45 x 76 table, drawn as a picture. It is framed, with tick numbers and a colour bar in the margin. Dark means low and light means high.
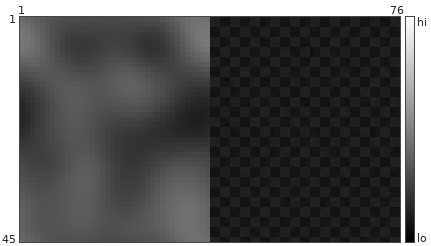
The table splits into one row of 2 panels. Panel 1,1: low, smooth. Panel 1,2: very low, checkered, faint in contrast.
